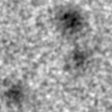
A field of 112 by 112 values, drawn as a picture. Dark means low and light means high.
Mirror symmetry: none. Odd rows or columns: none. Slope: none. Dips: three. Lone odd cells: none.
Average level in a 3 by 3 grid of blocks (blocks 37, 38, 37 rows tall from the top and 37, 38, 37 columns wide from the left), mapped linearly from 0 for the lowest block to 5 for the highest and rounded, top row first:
503 | 441 | 054
